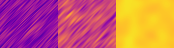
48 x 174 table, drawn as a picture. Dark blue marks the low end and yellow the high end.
It is made of 1 by 3 panels. Panel 1,1: low, slanting up to the right. Panel 1,2: middling, slanting up to the right. Panel 1,3: very high, smooth, faint in contrast.
